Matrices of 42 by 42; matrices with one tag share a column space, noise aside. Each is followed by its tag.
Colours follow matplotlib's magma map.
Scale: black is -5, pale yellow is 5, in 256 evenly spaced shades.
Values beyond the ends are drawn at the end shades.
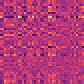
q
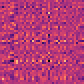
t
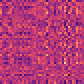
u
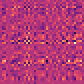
t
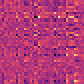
q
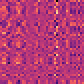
u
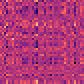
u
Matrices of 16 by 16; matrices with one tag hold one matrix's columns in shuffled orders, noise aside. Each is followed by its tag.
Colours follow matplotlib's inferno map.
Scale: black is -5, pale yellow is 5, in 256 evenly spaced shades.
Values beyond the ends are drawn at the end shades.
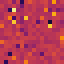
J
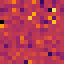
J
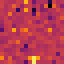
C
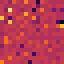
J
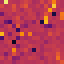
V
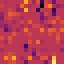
C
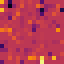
C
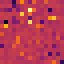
J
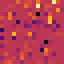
V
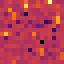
V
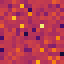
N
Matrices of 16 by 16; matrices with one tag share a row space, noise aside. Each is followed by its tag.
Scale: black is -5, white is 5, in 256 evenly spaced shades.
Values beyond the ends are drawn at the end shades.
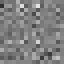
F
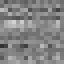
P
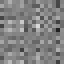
F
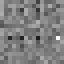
F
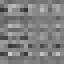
P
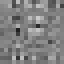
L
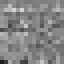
P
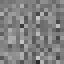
F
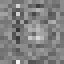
L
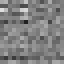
P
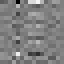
L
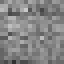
P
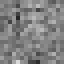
L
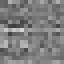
P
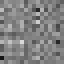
F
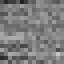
P
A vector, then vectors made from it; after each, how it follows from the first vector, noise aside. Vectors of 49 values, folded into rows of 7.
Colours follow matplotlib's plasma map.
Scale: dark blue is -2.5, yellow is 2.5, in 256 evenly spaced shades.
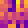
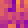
shrunk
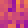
shrunk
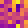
sign-scrambled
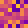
sign-scrambled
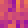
shrunk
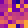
sign-scrambled
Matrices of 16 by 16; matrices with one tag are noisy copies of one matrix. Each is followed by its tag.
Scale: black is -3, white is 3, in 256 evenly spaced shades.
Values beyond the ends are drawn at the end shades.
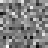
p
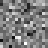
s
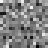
p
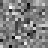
s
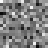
p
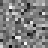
s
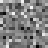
p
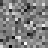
s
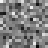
p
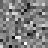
s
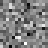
s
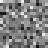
p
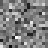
s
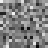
p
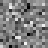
s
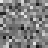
p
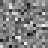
s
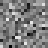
s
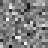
s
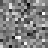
s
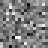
s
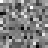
p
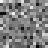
p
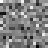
p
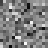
s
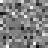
p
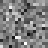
s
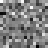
p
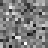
s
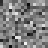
s
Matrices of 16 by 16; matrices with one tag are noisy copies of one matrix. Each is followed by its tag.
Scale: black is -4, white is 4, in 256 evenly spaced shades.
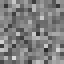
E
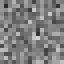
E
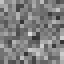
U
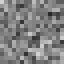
U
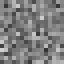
E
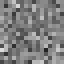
E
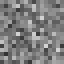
E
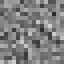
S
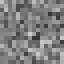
U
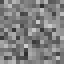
S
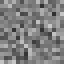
S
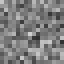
U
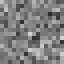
U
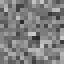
U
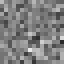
U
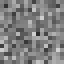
E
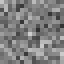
U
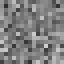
E
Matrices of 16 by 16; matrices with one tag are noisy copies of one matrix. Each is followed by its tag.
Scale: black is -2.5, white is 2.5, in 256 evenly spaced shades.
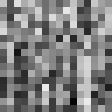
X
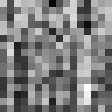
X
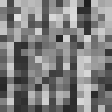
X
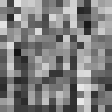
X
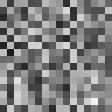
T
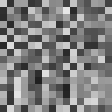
T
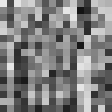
X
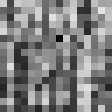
X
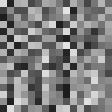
T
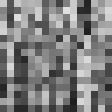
X
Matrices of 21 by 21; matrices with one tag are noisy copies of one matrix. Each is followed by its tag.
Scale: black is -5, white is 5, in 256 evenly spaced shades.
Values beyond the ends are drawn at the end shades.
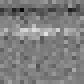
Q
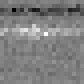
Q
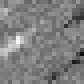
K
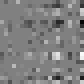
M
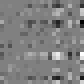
M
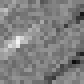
K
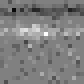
Q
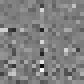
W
